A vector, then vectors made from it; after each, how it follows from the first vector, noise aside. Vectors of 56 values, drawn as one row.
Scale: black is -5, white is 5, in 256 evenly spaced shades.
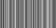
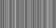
shrunk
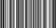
scaled up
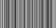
negated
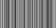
negated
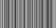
negated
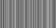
shrunk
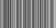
wrapped around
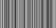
negated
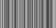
negated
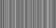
shrunk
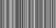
wrapped around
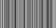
negated
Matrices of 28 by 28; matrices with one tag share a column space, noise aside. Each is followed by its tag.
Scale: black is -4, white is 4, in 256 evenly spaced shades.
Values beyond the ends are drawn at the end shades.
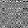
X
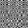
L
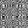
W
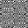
X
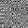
X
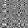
L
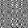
L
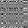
X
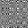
X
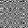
X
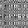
W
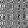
W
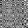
L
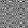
X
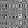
W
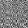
L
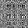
W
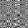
L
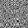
L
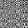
L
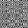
L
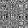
W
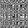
W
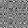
X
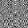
L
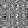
W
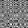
L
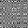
X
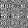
W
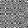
X
